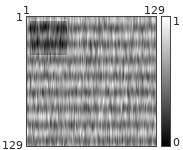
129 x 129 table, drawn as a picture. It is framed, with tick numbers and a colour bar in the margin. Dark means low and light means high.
Ninth with the lowest average: top left. Stripes: horizontal, repeating 8 times. Odd patch: lower, in the top left.
